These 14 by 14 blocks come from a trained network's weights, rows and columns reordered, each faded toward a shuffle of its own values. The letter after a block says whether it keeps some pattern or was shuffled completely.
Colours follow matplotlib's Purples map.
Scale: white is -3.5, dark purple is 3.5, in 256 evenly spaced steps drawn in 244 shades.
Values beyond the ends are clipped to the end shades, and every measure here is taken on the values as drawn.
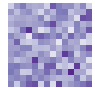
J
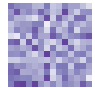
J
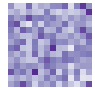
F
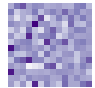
F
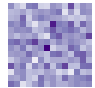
F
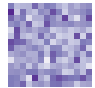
F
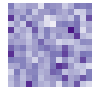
F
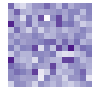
F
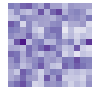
J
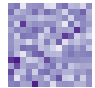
F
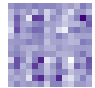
J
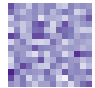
J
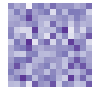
J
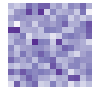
F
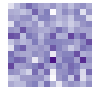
J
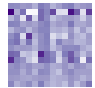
J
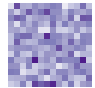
F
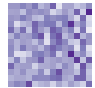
J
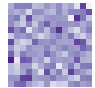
F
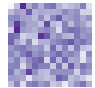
F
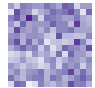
F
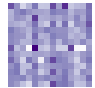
J
